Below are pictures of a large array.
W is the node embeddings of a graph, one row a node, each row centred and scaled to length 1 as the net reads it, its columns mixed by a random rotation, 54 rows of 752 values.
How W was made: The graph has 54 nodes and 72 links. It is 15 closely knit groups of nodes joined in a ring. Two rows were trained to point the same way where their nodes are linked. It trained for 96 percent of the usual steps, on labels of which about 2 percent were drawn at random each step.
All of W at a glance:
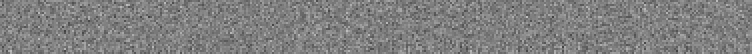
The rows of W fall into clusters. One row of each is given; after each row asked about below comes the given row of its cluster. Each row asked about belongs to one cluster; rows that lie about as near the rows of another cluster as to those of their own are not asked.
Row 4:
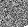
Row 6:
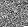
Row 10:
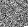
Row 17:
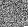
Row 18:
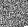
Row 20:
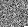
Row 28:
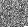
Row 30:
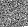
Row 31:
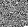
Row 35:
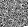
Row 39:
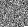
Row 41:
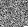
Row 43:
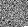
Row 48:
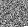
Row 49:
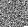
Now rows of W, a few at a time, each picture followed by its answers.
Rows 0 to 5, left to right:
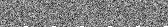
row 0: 48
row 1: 6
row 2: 18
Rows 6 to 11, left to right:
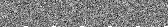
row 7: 31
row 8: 10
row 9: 18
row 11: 20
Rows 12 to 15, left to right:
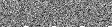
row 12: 28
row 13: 39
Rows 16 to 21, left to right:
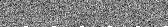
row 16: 17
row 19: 28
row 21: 43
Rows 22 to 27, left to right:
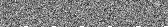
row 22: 18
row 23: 41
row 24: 49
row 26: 43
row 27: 39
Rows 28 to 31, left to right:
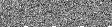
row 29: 17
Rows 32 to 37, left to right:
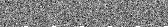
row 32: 30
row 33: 31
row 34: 48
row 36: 49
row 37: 48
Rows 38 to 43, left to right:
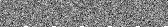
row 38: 10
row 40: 10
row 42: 49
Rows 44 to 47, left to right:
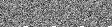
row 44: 35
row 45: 17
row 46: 43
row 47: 4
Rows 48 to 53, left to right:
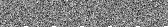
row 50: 30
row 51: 4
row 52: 41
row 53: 30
